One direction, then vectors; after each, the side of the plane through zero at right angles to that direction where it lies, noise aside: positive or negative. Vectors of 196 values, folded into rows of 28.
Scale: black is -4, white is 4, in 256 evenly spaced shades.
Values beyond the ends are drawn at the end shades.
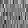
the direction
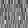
negative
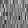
positive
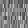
negative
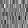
positive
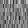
positive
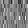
negative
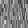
negative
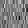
positive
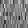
positive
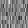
positive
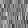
negative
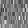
negative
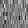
positive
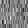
negative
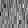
negative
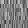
positive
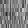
positive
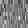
negative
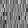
positive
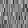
positive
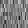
positive
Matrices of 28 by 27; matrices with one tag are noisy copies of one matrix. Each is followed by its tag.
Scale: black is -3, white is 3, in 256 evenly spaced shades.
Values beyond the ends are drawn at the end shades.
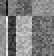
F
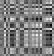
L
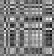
L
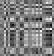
L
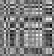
L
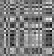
L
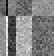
F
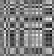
L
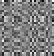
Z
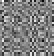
Z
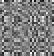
Z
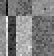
F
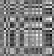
L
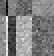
F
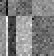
F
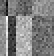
F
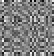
Z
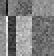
F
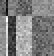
F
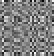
Z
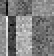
F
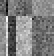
F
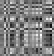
L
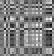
L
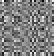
Z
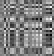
L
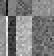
F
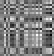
L
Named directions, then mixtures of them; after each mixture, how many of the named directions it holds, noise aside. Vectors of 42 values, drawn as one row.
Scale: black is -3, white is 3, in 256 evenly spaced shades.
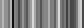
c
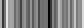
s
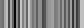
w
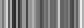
three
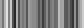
three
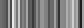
two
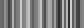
three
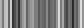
three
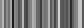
one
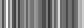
three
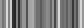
three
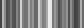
two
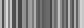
three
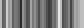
two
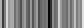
one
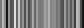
three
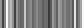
two
